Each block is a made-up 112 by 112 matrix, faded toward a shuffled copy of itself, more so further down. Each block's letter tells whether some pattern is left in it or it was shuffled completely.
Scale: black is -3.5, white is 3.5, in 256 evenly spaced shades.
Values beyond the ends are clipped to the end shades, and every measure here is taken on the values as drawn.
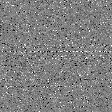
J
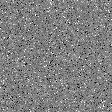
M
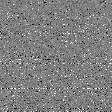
J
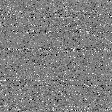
J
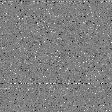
J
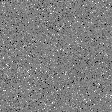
M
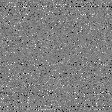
J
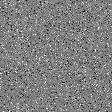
M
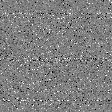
J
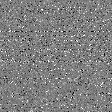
J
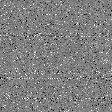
J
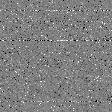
J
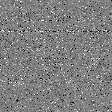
J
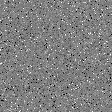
M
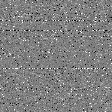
J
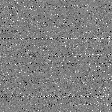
J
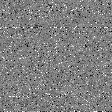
J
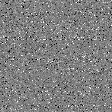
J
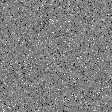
M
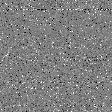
J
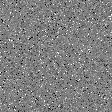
M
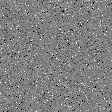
M
